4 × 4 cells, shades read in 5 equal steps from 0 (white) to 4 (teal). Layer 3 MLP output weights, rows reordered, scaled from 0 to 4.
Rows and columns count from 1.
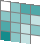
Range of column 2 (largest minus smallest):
0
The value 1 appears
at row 2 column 4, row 3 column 3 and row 4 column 3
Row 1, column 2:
2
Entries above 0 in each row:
3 4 4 3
